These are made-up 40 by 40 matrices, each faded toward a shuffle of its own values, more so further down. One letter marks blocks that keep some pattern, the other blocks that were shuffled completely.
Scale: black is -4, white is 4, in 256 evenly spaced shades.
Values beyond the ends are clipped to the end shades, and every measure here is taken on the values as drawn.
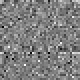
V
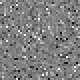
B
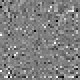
V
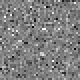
B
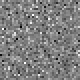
B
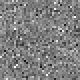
B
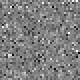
B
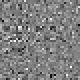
V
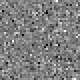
B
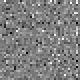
V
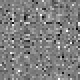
V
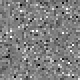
B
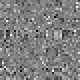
V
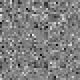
V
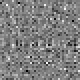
V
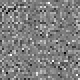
V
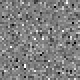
B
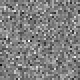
B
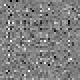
V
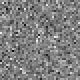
B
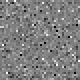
B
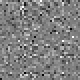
V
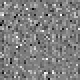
V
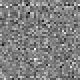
V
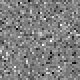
B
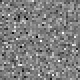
B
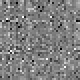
V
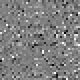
V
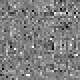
V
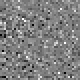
V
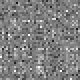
V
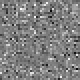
V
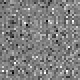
V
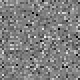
V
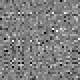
V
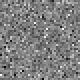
B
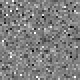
B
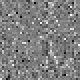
V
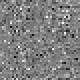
V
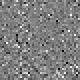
V
